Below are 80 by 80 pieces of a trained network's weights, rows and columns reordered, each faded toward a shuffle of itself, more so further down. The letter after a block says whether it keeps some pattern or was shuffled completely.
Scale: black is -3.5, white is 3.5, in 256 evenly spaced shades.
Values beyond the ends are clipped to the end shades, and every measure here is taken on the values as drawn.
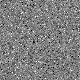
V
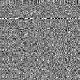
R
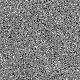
V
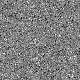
V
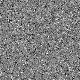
V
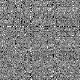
R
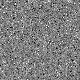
V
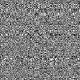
R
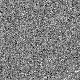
V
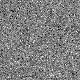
V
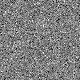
V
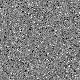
V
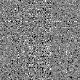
R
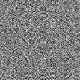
R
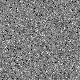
V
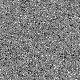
V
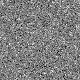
V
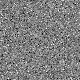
V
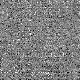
R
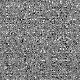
R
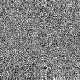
R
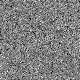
V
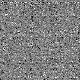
R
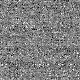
R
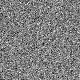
V
